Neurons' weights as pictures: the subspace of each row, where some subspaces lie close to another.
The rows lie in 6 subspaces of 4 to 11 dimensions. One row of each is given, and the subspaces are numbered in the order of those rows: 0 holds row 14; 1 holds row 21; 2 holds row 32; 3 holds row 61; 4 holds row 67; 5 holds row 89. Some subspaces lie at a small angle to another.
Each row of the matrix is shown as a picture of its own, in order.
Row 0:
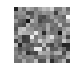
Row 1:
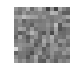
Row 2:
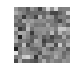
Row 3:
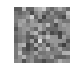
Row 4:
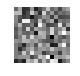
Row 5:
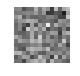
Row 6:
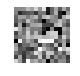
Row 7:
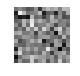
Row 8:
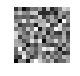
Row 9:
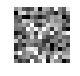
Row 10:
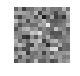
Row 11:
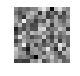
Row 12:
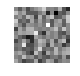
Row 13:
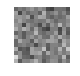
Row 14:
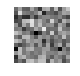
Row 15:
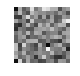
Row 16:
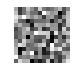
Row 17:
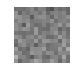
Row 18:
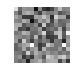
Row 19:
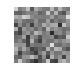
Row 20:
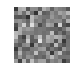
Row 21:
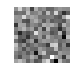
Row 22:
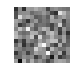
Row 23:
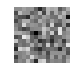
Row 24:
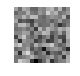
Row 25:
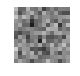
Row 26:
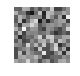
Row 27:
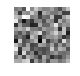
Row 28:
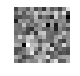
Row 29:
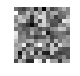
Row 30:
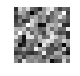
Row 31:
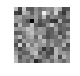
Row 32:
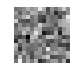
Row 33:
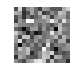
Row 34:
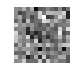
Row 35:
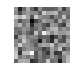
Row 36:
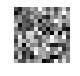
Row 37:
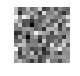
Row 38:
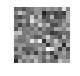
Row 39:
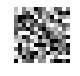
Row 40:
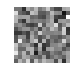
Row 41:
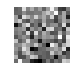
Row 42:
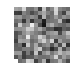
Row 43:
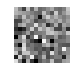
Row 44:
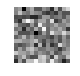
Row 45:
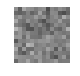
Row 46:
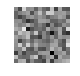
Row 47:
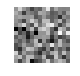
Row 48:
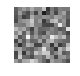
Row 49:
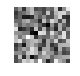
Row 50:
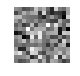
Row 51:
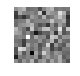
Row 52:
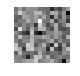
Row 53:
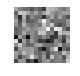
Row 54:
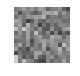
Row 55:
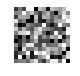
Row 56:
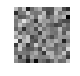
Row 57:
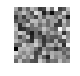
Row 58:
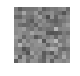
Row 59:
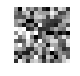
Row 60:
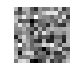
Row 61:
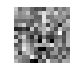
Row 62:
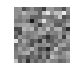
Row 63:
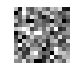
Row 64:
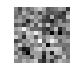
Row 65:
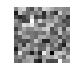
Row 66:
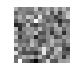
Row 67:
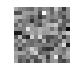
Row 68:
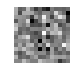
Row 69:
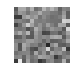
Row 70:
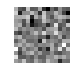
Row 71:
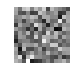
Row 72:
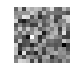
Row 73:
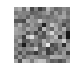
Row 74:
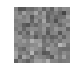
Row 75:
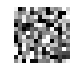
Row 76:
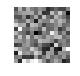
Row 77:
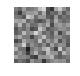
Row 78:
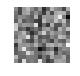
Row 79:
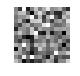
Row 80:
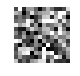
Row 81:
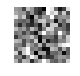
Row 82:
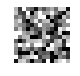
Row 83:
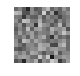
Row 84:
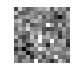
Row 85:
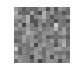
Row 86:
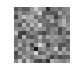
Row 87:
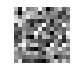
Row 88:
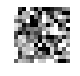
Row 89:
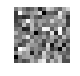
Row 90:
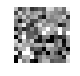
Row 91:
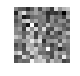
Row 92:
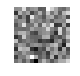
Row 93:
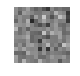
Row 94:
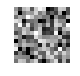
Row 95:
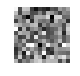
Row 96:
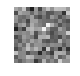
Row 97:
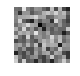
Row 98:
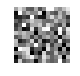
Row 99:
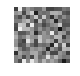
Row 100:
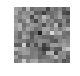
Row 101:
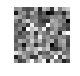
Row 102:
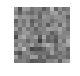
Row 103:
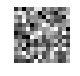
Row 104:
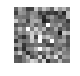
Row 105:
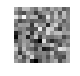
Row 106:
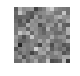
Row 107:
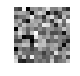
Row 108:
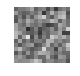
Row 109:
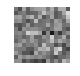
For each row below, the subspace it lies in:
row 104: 3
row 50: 4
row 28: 1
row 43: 3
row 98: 5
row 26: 2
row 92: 0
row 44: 0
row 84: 3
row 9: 4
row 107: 1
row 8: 3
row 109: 1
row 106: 2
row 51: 5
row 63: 4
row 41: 2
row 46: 3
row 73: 2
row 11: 2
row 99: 1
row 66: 1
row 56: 2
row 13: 5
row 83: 1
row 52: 1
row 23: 0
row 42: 3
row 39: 2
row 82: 3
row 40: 2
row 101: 3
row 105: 4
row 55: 2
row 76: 1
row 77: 2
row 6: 3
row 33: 4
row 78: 1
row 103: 3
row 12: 1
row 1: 1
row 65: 3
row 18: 2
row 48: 4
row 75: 3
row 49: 1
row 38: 4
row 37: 0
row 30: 2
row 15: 2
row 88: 0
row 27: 2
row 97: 0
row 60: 5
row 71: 3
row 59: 3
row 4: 1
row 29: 3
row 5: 4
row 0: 2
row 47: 3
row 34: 3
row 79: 1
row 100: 1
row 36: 1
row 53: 4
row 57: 1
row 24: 5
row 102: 1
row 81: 2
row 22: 2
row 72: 2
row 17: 5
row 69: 2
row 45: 3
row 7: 4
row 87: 2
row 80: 4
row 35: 5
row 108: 4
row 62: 3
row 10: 4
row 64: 4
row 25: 0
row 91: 4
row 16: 5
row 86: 2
